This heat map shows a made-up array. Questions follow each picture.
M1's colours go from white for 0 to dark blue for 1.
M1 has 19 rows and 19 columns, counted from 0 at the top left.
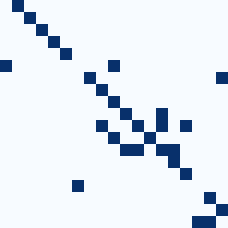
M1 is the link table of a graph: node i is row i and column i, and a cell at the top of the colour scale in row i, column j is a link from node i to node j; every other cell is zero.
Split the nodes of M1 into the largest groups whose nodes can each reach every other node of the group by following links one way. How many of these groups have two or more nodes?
3
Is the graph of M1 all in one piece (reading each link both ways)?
yes
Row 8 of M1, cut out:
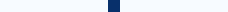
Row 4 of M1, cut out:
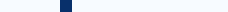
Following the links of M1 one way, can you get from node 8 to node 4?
no
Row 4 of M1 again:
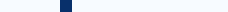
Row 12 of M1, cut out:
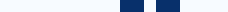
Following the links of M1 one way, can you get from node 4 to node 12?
yes
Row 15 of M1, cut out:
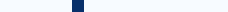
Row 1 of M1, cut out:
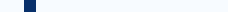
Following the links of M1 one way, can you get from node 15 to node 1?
no
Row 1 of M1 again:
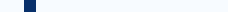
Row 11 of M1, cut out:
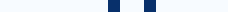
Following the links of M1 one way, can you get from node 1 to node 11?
yes
